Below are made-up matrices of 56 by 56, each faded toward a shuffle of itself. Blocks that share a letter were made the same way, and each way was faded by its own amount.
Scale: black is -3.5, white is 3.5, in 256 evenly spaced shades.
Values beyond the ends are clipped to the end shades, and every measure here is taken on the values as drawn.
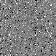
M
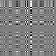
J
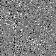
M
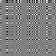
J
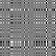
J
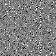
M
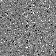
M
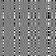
J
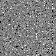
M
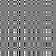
J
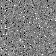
M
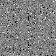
M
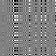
J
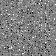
M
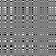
J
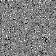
M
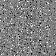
M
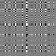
J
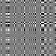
J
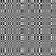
J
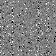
M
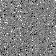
M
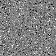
M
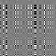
J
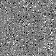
M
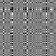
J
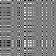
J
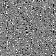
M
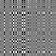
J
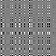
J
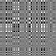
J
